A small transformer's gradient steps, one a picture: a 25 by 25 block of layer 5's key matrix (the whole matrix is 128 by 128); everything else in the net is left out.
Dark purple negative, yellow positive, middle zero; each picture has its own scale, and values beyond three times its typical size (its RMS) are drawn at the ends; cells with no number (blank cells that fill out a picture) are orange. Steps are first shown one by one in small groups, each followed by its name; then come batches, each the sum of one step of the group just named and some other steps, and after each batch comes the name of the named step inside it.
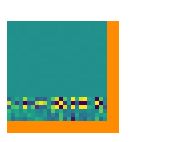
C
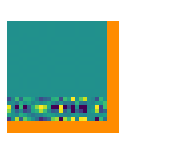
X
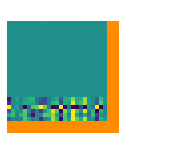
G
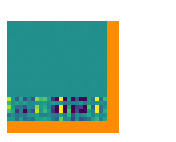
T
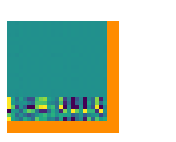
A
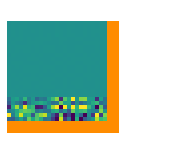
C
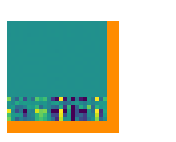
T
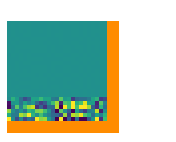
G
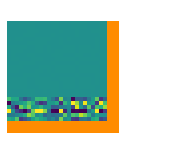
X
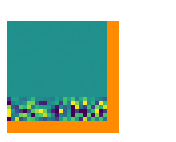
X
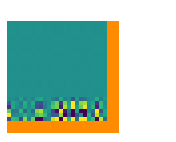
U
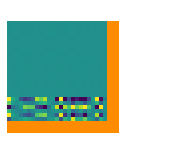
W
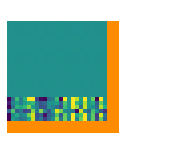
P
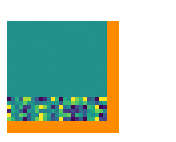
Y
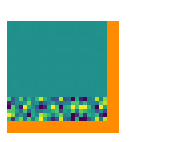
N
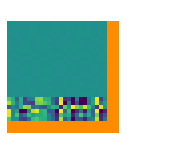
Y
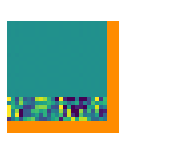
W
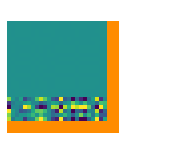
N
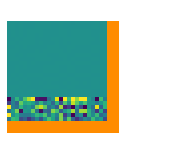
Y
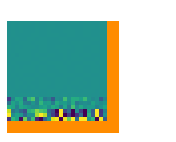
U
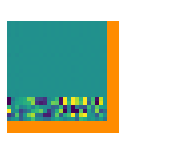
P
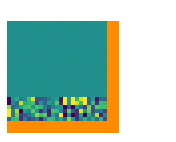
W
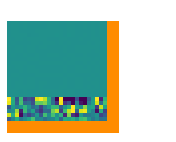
W
